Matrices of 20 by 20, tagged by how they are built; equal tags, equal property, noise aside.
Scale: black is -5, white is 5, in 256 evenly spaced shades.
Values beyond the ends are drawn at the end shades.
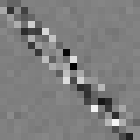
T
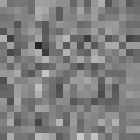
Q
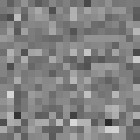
Q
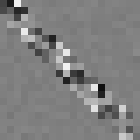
T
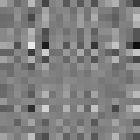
Q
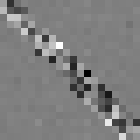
T
